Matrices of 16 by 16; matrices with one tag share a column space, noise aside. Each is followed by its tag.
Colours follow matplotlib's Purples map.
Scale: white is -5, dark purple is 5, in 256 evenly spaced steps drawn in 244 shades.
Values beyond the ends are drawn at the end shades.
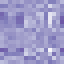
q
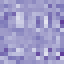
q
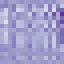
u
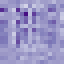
u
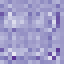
q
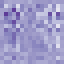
u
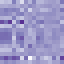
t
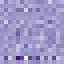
t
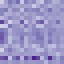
t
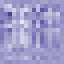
u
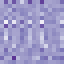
t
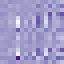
q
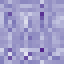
q
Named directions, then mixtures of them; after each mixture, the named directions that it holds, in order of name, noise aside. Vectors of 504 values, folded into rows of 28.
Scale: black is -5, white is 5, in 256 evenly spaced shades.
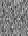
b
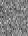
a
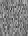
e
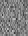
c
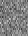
a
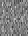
b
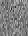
b, e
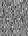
b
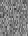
a, e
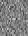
a, c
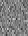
a, c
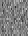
b
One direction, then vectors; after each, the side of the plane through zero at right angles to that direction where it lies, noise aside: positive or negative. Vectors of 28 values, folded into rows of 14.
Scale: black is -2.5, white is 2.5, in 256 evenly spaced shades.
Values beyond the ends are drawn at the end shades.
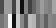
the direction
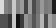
negative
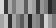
negative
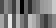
positive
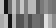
negative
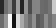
positive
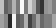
negative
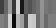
positive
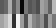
positive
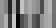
negative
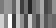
positive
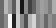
positive
